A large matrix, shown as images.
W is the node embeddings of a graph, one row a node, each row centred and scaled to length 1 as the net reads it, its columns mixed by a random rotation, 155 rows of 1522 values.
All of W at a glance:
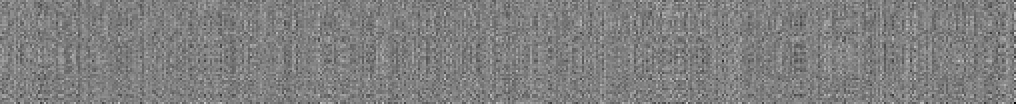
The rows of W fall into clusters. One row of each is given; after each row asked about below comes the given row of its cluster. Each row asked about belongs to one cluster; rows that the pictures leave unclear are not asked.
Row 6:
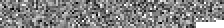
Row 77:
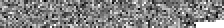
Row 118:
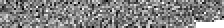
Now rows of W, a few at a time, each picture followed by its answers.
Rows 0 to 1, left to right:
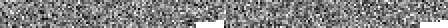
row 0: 77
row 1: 6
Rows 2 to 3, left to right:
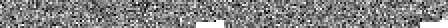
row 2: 6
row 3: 77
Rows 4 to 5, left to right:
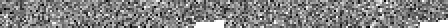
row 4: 118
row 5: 118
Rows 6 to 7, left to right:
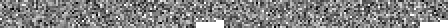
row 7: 6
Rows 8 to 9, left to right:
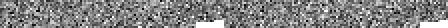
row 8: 118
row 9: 118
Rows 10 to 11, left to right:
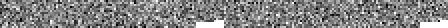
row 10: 118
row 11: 6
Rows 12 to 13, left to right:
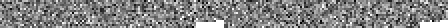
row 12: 6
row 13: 77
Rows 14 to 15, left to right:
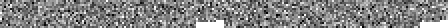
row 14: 6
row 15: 77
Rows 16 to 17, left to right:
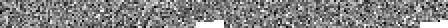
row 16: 118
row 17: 6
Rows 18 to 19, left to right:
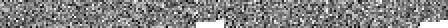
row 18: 77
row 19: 118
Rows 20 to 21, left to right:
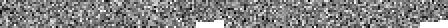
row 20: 118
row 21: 118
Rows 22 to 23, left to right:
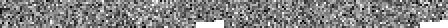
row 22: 118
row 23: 77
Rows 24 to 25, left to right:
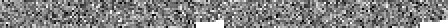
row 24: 77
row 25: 77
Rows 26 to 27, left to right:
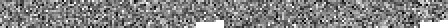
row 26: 118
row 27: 77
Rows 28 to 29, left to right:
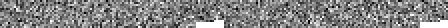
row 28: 118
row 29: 6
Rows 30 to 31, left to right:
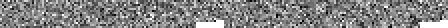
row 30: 6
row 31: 77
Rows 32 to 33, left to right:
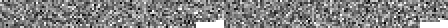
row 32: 77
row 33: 6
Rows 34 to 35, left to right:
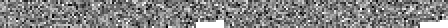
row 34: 77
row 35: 77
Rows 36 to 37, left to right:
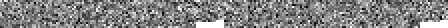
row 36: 77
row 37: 77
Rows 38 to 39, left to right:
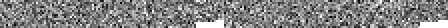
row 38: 77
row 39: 118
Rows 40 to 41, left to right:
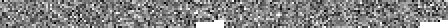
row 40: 77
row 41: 6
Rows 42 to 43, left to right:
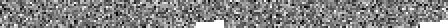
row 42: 118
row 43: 77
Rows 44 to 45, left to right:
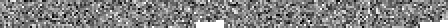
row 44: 77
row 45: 77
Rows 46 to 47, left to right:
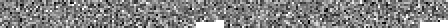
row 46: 118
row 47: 6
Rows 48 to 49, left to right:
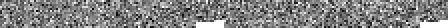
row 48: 118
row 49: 118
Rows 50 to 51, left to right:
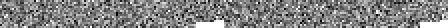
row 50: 118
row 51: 77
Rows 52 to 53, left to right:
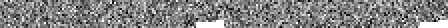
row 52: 77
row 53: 118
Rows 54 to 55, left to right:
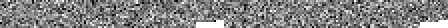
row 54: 6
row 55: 118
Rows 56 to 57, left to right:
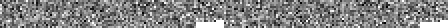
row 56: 6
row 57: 6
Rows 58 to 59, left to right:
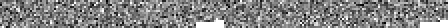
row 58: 118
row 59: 6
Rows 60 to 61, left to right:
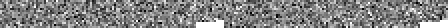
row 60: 6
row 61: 77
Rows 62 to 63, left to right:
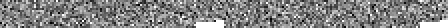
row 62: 6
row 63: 77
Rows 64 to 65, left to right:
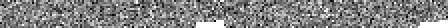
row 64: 6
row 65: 118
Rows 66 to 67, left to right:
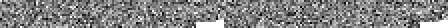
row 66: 77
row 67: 77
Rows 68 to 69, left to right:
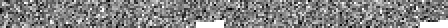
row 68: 118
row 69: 118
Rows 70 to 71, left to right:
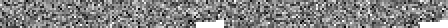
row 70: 77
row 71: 77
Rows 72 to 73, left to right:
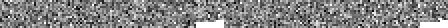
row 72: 77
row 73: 6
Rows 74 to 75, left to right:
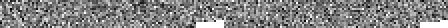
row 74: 6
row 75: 6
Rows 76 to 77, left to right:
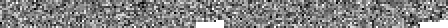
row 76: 6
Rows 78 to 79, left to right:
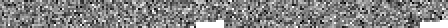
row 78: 77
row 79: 77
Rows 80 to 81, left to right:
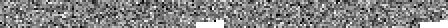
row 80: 6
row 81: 77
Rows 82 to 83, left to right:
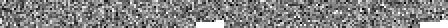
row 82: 118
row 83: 77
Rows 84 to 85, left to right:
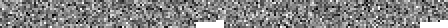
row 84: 77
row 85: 6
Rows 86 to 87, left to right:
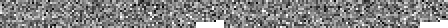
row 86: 6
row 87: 6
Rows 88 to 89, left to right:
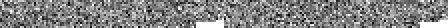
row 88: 77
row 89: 77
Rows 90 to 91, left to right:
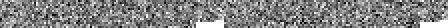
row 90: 77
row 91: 77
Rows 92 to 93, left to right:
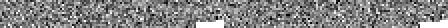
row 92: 77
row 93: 77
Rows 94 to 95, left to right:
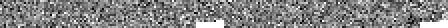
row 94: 6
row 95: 77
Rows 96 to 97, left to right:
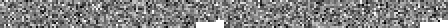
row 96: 77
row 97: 6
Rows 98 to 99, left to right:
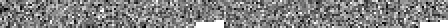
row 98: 118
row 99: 6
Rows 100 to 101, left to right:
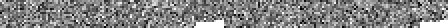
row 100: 118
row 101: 77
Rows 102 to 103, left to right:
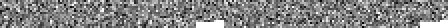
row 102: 118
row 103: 77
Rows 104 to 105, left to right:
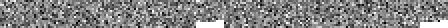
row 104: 77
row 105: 6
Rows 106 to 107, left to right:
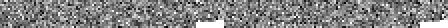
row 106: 77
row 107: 77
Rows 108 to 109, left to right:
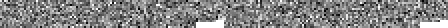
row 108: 77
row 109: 6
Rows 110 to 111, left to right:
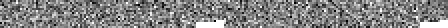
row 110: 6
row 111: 118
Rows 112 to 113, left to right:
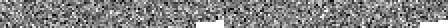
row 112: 77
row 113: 118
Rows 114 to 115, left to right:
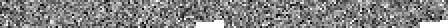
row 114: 118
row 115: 77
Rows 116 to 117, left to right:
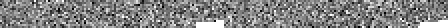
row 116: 6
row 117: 118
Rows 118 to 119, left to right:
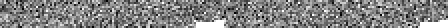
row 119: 118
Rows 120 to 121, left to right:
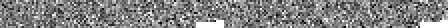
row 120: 6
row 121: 77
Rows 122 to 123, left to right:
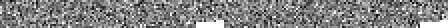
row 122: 6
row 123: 77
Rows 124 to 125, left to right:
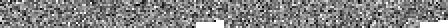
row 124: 6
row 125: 118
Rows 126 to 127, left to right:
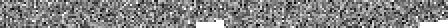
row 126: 6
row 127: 118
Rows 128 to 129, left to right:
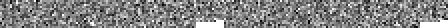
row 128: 6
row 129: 6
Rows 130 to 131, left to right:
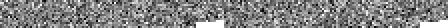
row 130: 77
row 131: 118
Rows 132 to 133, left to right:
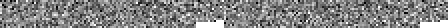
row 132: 6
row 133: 6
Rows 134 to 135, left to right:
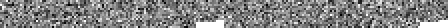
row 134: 77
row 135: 118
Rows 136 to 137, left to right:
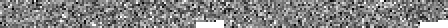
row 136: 6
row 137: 118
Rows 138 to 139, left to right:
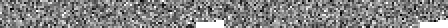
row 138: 6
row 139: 118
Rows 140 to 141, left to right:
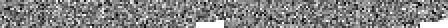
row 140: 118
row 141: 77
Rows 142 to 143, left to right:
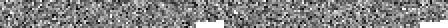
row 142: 77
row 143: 77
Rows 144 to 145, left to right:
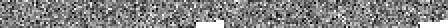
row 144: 6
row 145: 77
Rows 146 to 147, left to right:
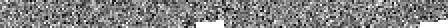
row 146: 77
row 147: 118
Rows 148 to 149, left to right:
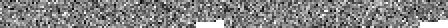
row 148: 6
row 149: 118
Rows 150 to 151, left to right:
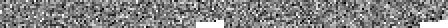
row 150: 6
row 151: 77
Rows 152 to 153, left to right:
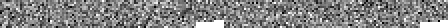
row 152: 118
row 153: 6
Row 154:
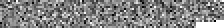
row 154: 6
